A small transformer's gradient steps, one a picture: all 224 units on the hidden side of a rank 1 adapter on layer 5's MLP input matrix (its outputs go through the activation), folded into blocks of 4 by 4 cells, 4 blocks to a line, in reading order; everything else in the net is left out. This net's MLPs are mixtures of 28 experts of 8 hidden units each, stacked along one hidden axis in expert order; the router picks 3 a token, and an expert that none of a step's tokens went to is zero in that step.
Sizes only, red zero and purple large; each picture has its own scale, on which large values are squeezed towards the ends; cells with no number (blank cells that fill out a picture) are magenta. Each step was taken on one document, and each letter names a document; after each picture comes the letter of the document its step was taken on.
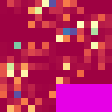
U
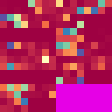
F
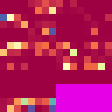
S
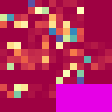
F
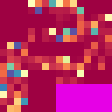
U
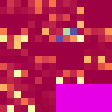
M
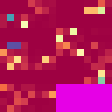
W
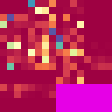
F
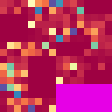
U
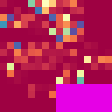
F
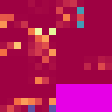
S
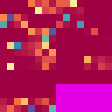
S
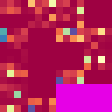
M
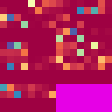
W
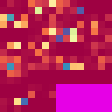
U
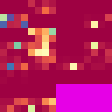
S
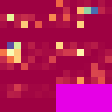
W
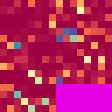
M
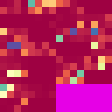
U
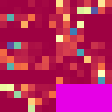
W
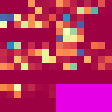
F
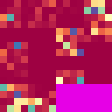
M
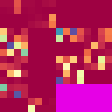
M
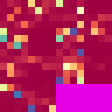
M
